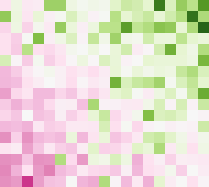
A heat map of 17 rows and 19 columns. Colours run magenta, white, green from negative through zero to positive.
Odd rows or columns: none. Stripes: none. Mirror symmetry: none. Ninth with the lowest average: bottom left. Calmest part: middle left. Average level on the scale: 50%. Slope: up to the top right. Ninth with the highest average: top right.
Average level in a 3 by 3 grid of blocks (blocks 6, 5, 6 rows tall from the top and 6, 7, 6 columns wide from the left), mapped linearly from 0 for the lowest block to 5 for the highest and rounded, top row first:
3 4 5 | 1 2 4 | 0 2 2
